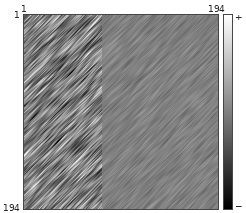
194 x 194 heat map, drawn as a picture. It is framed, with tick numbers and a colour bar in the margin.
A few values lie far out on both sides of the bulk. Streaks slant up to the right. No single row or column stands out from its neighbours. The right part is calmer, past a seam about 40% of the way across. No overall slope runs across the table. Overall the values sit about 50% of the way up the scale.
